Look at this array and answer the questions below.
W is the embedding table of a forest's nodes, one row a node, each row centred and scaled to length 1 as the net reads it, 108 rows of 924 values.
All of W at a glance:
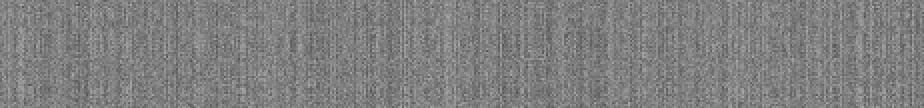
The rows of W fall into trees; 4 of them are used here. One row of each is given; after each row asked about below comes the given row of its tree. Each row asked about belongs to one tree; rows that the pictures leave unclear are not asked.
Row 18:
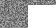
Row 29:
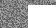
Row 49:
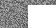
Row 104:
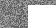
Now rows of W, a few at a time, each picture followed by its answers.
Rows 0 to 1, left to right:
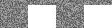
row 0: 29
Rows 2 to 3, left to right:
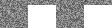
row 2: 49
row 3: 18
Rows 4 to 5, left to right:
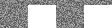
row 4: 104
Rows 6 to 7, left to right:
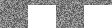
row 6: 18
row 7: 18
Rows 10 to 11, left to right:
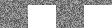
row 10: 49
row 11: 18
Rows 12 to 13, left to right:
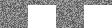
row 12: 104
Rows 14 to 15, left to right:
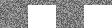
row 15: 49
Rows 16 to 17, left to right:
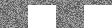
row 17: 104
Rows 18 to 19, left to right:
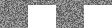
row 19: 49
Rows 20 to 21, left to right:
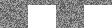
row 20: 49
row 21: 18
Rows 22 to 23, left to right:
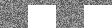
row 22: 49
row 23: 18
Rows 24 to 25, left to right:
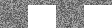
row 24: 49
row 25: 18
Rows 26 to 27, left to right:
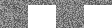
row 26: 18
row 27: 29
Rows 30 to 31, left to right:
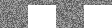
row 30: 29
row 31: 49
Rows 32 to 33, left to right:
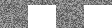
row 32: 18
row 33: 49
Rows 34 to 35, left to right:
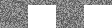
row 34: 49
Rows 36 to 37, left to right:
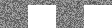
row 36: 49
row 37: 104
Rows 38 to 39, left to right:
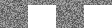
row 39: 49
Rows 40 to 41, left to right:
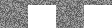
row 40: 49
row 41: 104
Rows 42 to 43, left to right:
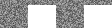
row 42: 104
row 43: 49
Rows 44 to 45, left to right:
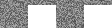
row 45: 49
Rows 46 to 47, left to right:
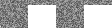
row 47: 49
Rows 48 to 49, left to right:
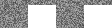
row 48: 18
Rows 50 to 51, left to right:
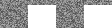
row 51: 49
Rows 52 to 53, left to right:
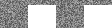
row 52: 49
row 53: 18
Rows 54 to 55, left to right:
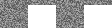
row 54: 18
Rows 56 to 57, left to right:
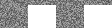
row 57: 49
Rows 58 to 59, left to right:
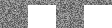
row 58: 104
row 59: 18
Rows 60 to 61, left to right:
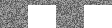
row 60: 29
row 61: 104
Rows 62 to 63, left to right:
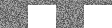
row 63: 29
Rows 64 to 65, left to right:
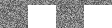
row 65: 18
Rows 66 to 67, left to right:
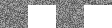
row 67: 29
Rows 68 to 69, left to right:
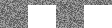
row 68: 49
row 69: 18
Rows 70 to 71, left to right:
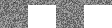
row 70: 18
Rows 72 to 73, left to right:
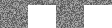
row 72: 29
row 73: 18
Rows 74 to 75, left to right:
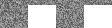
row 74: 18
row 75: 29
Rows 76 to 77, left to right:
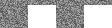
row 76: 49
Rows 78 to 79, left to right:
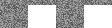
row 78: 18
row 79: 29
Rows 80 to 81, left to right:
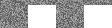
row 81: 29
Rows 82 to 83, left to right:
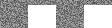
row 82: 49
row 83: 104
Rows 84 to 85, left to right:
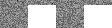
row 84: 104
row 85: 29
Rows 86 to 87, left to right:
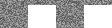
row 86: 104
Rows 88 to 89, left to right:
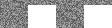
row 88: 49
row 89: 49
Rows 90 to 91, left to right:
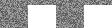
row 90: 49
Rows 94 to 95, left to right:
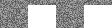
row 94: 29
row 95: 29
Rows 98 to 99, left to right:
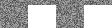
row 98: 49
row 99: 104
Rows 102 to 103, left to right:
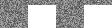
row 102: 18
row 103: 104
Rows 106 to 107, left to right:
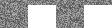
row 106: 49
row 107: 18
